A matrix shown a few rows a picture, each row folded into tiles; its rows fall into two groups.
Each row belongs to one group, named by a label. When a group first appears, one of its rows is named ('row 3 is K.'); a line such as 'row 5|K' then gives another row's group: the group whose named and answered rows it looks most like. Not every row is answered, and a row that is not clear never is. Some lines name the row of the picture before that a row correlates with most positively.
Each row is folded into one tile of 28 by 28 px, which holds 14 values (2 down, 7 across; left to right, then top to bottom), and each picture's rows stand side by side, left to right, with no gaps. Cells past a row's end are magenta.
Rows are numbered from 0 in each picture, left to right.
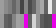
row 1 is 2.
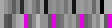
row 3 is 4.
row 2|4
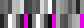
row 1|2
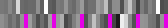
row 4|2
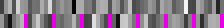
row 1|2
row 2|4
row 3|2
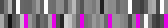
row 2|2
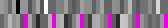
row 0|4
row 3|2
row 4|2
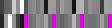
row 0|2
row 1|4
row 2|4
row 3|4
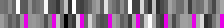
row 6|2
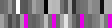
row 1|4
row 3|4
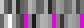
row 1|2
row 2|2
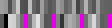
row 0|2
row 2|2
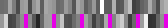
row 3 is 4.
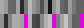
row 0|2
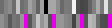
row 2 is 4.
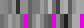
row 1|2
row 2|4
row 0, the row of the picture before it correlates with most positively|1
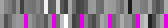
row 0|2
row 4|4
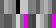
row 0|4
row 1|2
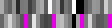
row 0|4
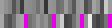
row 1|4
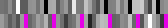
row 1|4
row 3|2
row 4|4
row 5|4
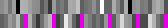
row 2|2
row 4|4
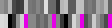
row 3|2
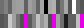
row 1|4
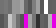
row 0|2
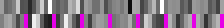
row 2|2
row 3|2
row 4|4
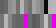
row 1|4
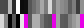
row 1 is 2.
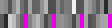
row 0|2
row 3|2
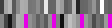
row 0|4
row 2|2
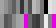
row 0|2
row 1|4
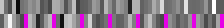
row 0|4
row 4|4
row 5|2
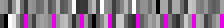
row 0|2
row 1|2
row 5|4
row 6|4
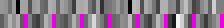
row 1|4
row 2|4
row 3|4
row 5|4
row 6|2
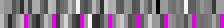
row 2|2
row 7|4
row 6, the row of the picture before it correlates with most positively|7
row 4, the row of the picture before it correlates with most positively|3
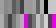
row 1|4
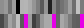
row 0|4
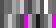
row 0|2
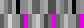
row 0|4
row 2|4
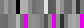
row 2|2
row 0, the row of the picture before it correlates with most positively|2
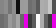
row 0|4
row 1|2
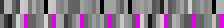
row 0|4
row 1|4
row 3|4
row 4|4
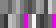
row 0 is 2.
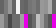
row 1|2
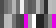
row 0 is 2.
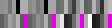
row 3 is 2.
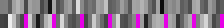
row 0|2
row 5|2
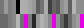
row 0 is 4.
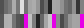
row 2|2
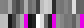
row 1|2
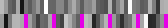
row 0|2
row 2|2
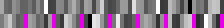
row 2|2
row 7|2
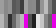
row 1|2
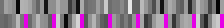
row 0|4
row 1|4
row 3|2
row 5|2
